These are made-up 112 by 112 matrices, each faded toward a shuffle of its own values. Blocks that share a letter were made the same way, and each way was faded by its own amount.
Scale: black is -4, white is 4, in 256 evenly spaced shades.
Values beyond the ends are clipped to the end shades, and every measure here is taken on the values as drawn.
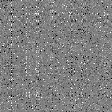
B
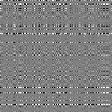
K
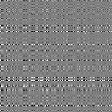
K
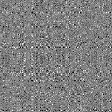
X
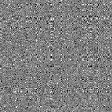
X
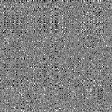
X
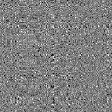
X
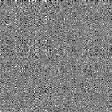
X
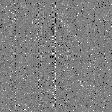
B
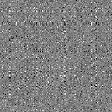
X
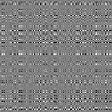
K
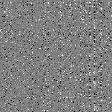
B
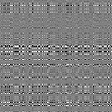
K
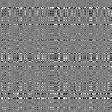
K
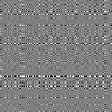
K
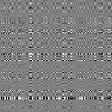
K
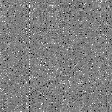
B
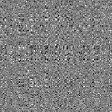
X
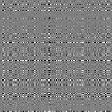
K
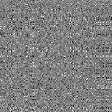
X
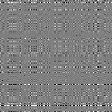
K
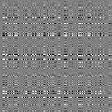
K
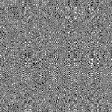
X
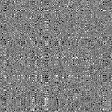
X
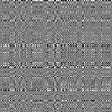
K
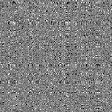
X
